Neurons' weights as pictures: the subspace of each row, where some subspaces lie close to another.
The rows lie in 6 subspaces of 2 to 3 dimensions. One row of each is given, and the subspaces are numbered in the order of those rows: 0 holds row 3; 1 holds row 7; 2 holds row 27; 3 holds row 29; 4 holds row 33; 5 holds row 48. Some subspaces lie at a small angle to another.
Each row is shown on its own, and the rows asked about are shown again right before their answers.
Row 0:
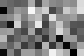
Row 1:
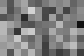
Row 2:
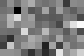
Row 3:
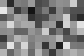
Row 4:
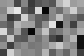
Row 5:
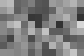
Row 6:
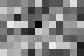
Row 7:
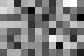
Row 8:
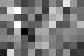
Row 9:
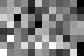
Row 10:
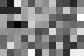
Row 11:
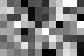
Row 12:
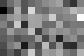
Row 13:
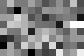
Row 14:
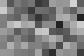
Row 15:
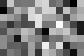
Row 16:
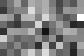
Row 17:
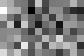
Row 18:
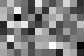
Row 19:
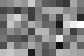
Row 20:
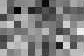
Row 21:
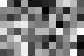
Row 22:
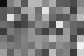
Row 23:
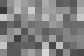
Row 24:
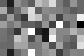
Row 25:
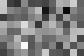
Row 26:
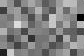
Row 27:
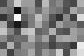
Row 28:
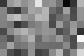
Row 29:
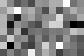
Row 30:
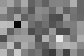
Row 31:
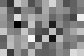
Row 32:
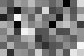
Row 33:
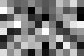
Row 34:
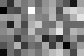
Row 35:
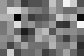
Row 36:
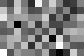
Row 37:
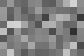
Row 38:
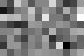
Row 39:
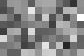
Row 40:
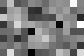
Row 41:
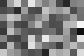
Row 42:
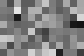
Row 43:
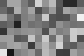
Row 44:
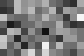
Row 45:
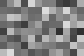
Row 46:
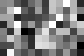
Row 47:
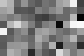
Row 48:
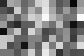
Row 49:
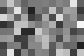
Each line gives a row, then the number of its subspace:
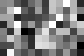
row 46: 4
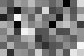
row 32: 4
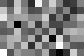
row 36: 1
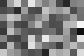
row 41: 3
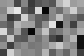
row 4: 3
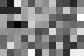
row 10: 1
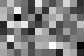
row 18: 2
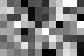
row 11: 0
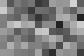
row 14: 0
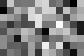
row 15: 0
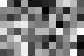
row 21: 3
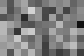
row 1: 5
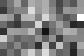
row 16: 4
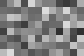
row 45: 3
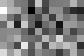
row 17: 1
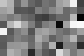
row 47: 5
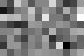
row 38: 1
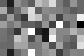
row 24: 3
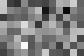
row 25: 3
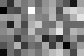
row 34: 1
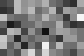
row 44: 4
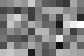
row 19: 3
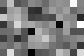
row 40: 5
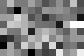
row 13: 5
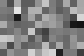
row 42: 5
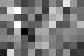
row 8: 4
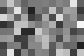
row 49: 5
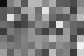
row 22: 3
